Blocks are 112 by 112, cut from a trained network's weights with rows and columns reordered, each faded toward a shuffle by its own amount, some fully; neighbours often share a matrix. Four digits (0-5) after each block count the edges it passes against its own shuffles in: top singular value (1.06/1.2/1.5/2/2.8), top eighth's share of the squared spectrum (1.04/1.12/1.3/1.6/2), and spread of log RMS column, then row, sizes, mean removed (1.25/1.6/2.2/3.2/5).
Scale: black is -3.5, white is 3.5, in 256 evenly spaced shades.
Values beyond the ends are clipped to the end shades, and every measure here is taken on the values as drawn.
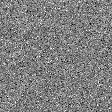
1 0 0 0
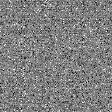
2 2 2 0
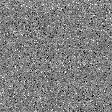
1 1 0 0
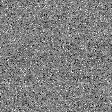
1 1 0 0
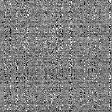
3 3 4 1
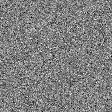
1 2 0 0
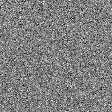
2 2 1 0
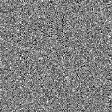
3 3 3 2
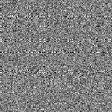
4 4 1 3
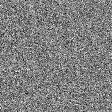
2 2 0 0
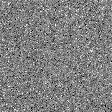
0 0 0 0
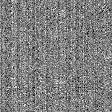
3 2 0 2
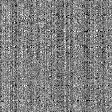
4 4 1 3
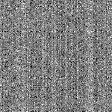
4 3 0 2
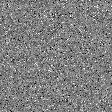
0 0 0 0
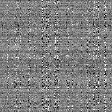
4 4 4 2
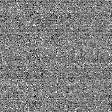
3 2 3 0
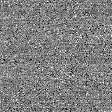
2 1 1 0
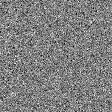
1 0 0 0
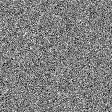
0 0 0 0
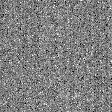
2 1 0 0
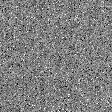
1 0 0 0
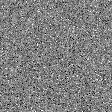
0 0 0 0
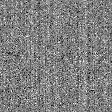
3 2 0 2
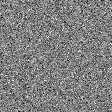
0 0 0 0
